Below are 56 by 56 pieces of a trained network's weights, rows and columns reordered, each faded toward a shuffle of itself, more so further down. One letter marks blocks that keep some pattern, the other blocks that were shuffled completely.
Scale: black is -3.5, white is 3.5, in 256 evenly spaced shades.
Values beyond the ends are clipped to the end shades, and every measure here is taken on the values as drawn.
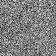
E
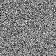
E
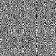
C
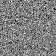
E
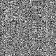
C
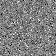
E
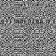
C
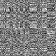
C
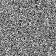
E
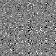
C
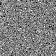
E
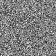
E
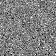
E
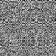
C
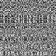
C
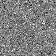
E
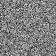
E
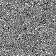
E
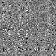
C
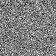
E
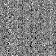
C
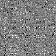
C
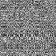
C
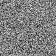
E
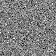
E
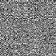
C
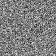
E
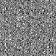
C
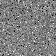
E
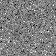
E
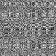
C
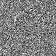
E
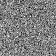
E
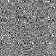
C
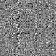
C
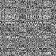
C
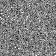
E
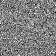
E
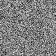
E
